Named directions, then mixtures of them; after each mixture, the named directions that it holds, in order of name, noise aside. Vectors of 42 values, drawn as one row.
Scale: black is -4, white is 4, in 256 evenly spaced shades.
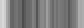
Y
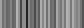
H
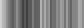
H, Y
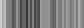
H, Y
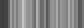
Y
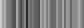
H, Y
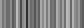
H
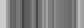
Y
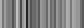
H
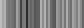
H, Y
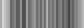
H, Y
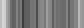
Y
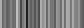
H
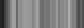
Y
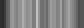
Y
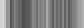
Y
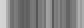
Y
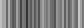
H, Y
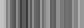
H, Y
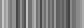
H, Y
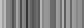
H, Y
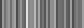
H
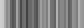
H, Y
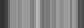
Y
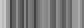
H, Y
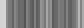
Y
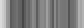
Y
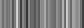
H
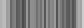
H, Y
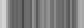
Y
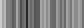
H, Y
